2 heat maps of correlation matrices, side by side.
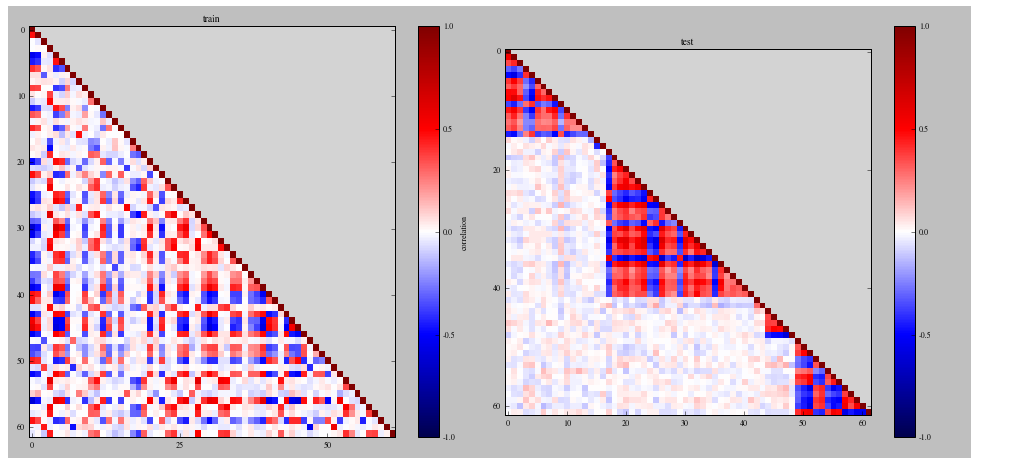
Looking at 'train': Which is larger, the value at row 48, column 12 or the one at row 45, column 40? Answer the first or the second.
the second
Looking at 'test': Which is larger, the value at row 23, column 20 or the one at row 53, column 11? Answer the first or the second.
the first
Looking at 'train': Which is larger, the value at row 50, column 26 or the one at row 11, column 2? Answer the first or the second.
the second
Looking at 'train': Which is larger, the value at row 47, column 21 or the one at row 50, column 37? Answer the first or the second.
the first
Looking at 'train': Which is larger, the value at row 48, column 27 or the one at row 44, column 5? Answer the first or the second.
the first
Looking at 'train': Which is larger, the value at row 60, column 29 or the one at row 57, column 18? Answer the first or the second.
the first
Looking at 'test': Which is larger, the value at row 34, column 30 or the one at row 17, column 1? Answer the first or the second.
the first
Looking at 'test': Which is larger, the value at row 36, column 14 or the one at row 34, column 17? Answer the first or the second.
the first
